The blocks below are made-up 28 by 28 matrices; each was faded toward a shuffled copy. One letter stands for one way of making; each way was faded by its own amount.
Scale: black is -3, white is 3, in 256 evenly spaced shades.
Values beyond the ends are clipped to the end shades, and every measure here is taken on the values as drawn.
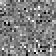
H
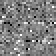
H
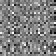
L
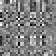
L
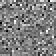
H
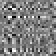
L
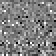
H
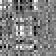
L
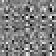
L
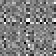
L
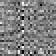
L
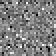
H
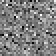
H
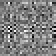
L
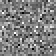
H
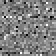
H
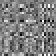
L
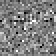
H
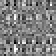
L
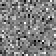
H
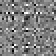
L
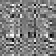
L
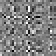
L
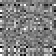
L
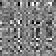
L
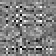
L
